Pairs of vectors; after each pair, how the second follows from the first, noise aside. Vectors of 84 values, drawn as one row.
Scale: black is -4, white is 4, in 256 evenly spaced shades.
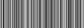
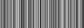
wrapped around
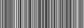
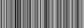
sign-scrambled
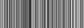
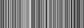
negated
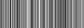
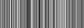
negated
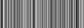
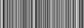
negated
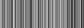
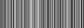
sign-scrambled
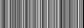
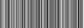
negated
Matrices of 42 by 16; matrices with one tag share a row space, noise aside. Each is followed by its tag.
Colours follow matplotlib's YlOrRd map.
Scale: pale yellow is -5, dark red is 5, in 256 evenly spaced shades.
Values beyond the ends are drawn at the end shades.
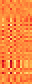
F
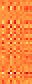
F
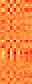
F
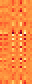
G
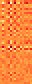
F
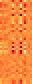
G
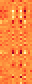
G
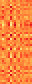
F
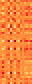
F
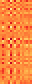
F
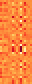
G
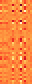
G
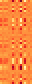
G
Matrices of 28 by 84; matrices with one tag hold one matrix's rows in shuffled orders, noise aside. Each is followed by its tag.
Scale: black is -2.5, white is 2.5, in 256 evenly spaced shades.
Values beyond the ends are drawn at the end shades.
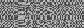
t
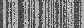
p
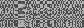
t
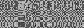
t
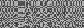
t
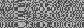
t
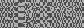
t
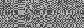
t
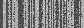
p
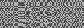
t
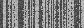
p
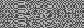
t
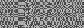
t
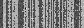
p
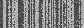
p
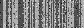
p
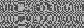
t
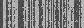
p
